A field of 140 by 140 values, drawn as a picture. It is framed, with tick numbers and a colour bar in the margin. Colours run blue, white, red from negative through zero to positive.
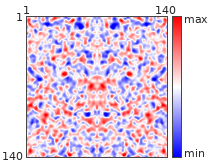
The ninth with the lowest average is the top middle. The texture is blotchy. The left and right halves mirror each other. On average the colour sits 50% of the way up the scale. No single row or column stands out from its neighbours. There are no regular stripes.
